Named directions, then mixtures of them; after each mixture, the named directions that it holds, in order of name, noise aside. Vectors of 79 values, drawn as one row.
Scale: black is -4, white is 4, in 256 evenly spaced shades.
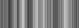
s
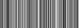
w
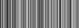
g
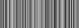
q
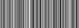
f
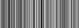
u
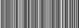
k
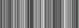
f, s, u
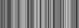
f, s, w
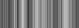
s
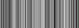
f, q, s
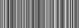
q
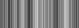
s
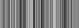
s, u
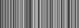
f, k, s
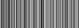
k, u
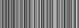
f, u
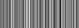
f, g, q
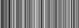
q, s, u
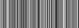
w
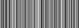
k, q, u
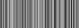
q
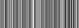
f, q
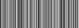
k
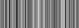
k, q, s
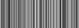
f, u, w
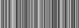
g, k, q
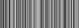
q, u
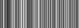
s, u, w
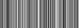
w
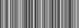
f, k, u
